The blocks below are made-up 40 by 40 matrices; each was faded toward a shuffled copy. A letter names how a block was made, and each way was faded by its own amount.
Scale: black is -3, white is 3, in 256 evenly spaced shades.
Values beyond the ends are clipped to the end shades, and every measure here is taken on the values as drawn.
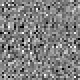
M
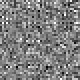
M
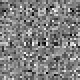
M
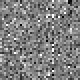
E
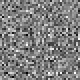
M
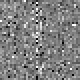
E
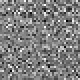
M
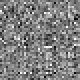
M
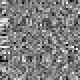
M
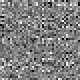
M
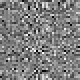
M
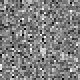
E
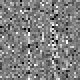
E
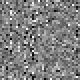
E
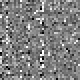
E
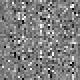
E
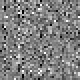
E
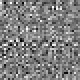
M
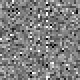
E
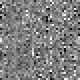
E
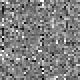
E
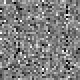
E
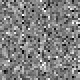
E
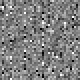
E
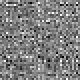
M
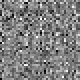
M
